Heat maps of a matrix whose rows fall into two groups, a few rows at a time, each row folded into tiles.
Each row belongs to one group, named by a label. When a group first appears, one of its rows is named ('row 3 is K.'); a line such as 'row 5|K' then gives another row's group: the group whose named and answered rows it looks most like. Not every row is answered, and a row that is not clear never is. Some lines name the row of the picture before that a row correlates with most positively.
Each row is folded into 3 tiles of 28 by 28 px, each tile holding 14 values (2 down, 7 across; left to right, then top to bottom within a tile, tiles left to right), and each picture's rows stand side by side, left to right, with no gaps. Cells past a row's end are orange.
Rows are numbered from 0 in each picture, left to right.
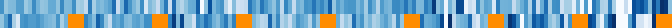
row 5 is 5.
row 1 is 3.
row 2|3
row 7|5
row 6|3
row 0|3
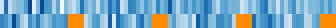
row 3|5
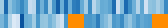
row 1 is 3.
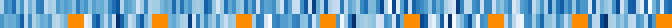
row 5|5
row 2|5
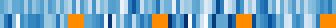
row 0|3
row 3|5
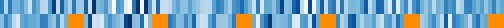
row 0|3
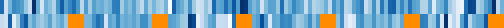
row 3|3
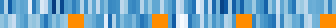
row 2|5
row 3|5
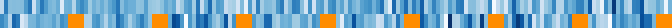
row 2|3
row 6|5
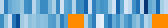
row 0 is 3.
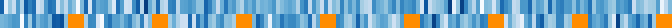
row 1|3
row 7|5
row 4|5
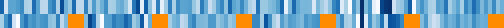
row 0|3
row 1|3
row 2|3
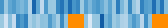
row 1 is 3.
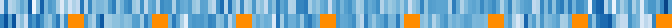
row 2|3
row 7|5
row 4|5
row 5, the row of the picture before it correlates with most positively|0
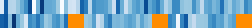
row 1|3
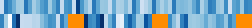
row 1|5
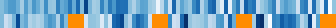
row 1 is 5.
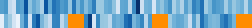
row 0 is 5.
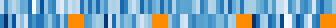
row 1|5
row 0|3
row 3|5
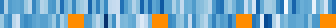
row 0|3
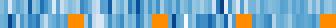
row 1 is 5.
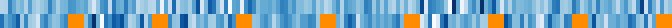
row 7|3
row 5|3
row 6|5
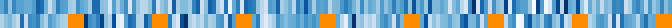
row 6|3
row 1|5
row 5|3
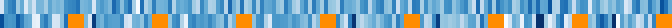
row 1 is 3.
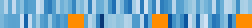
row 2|5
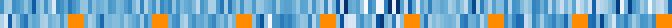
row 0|3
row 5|3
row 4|3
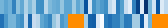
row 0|5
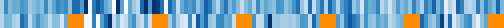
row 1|3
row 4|5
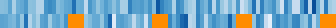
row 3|3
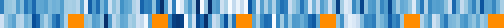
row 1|5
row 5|3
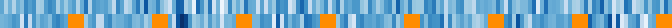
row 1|3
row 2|5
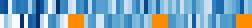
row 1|3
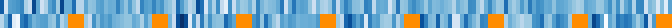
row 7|3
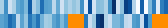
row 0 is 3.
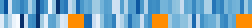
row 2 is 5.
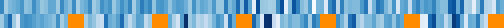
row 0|3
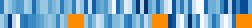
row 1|3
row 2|5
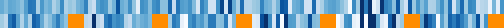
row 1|3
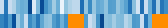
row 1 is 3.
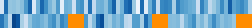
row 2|3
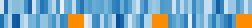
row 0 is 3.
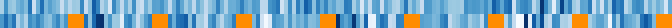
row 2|5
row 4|5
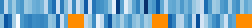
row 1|3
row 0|3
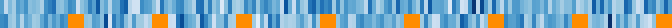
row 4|3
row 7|5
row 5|3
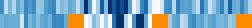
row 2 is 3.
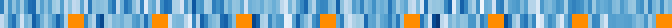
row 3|5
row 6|5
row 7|3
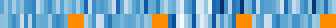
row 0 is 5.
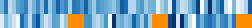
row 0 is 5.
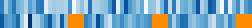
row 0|5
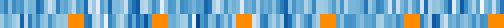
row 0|5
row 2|5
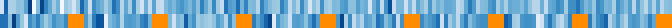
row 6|5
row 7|5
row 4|3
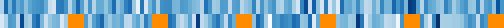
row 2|5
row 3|3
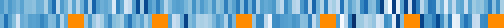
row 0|3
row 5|5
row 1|3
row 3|3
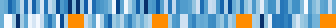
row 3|3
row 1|3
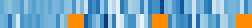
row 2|5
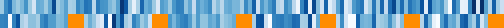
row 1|5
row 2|5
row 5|3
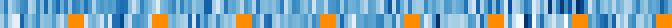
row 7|5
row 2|5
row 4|3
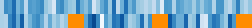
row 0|5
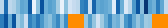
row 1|3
